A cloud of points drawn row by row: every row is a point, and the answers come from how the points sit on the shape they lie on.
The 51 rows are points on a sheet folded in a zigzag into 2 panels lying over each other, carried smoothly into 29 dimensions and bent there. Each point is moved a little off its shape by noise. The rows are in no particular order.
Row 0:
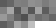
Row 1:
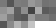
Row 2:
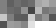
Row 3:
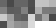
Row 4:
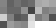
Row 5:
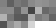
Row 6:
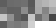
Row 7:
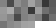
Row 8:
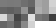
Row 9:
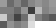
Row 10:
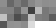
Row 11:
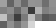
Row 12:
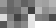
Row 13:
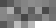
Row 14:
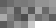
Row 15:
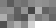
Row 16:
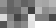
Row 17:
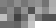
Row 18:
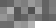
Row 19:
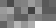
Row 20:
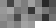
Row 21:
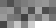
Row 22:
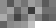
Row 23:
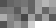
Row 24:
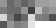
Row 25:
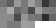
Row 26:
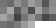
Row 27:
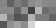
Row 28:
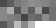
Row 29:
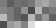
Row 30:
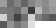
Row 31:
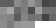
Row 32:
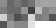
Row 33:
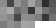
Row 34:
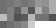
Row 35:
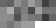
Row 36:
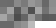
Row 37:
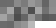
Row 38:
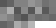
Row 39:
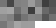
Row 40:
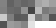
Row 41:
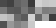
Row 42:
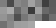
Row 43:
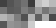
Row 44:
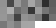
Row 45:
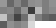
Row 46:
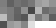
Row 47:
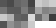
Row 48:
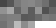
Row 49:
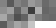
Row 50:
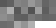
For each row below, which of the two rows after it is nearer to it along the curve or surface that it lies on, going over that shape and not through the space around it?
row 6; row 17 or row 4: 17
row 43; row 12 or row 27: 12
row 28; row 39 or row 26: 26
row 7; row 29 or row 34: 29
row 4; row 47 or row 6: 47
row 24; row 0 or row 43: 43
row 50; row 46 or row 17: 17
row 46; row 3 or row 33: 3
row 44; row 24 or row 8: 24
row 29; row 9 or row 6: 9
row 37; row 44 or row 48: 48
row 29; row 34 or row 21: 21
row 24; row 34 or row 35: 34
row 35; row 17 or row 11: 17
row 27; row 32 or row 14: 32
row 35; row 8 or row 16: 8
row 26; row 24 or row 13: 13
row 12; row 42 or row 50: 42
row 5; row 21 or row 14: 21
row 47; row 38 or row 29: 29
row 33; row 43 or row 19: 19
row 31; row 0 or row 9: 0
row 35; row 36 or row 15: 36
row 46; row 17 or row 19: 19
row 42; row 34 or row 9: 9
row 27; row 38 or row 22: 22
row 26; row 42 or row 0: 0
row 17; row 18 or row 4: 18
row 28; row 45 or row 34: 34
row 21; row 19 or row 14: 19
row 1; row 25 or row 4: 4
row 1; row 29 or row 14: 29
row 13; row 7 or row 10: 10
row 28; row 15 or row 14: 14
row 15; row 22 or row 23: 22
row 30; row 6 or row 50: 6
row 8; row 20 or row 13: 13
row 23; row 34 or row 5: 34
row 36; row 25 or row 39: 25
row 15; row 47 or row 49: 49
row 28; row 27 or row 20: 27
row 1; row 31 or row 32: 32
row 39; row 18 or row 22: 22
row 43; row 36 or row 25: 36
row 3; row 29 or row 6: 29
